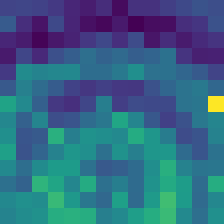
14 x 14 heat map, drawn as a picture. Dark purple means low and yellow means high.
Slope: up to the bottom. Histogram: bell-shaped. Rings: centred on the bottom middle.
